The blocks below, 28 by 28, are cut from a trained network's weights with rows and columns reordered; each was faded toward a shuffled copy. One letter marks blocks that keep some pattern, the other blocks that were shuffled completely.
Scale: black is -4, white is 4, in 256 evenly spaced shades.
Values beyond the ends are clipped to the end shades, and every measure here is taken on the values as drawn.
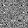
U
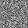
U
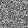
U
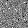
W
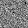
W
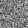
U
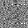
U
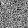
U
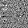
U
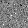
W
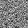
U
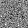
W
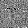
U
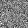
W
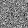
W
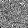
W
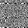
U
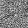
U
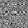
U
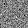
W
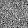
W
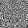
U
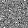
W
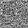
U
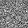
U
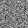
W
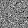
W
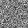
U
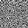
U
